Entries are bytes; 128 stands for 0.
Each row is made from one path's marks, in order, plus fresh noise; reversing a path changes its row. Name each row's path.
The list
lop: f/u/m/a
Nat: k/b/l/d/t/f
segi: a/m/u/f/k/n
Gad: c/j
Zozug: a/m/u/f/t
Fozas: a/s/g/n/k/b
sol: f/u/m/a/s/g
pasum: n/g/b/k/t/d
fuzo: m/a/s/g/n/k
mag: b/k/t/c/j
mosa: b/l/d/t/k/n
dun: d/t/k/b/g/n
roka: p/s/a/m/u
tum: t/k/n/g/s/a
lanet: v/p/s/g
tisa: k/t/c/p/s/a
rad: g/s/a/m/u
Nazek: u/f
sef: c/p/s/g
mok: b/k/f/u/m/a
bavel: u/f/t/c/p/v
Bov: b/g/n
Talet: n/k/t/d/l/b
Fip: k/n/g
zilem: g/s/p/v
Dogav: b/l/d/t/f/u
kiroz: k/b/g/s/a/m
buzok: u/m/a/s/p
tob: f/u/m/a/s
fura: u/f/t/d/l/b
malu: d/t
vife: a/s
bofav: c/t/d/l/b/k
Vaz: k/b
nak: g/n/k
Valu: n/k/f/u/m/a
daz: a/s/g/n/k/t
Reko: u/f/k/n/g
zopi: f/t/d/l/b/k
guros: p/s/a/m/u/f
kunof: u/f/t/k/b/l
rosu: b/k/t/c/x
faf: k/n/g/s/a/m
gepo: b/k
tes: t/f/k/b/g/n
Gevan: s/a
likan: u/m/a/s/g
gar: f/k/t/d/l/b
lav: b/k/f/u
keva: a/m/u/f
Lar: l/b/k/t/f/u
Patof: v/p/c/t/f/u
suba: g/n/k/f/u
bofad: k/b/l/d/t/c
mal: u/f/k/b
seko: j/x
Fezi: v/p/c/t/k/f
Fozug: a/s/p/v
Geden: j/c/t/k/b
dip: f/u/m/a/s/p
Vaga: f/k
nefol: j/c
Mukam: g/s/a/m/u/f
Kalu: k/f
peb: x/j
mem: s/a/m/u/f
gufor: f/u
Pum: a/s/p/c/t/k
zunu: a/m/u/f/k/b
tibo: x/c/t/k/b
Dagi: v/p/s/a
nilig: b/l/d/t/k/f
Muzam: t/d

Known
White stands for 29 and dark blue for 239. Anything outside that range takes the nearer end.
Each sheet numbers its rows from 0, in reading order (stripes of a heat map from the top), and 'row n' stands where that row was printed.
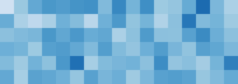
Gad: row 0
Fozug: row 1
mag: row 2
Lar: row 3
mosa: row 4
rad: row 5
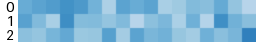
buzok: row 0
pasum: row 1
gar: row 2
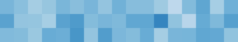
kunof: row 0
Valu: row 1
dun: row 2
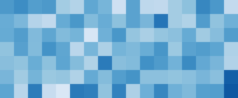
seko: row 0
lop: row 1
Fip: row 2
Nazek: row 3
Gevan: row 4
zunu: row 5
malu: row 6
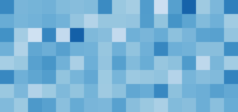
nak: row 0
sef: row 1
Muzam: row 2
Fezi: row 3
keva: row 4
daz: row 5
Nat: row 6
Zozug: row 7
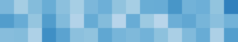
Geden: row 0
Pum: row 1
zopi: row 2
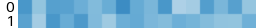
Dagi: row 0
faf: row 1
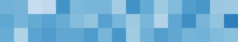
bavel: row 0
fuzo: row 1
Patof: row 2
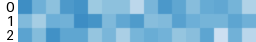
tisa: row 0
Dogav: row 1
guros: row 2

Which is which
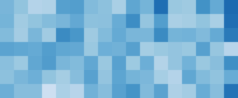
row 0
mok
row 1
segi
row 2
nilig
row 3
dip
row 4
Talet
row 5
fura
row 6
mal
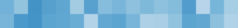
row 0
Mukam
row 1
likan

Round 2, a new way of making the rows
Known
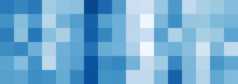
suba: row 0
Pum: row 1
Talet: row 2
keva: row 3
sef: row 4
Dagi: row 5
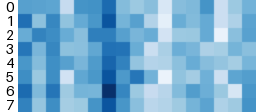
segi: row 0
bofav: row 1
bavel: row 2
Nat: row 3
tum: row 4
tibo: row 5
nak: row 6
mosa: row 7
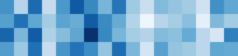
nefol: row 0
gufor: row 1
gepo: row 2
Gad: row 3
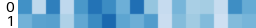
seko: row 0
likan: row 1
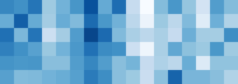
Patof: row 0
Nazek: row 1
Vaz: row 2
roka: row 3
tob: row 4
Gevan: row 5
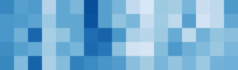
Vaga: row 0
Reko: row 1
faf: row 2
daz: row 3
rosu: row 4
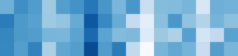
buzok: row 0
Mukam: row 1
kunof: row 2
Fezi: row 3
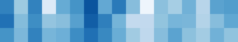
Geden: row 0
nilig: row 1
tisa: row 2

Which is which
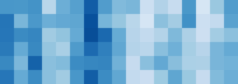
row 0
mal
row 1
zopi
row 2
lav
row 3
Lar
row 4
bofad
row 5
Dogav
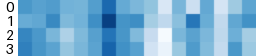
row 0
fura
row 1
lanet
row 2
mem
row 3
guros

